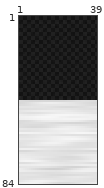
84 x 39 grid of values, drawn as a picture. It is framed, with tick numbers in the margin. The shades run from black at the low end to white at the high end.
It is made of 2 by 1 panels. Panel 1,1: very low, checkered, faint in contrast. Panel 2,1: very high, streaked across, faint in contrast.
